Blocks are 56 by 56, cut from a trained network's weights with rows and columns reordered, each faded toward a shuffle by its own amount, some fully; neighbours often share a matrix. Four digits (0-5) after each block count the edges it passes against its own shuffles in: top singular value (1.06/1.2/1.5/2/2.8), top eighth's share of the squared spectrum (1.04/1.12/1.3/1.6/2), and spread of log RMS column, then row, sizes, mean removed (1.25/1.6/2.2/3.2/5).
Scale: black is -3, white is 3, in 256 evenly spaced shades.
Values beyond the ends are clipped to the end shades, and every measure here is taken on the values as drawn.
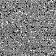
1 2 1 0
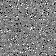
0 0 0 0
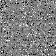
2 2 1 0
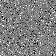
0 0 0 0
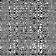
3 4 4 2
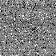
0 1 0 0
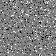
0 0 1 0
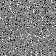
0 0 0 0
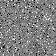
0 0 0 0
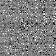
2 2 2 0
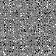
2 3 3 0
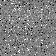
1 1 1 0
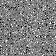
0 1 0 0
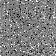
1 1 0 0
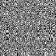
3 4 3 2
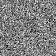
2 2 0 0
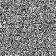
3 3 0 0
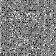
2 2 0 2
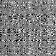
3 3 0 3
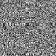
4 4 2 2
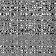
3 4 0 4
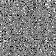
1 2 0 1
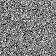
0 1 0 0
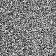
2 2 0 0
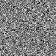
3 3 1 0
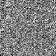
3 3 1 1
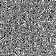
1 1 0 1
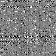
2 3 0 3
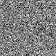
2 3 0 1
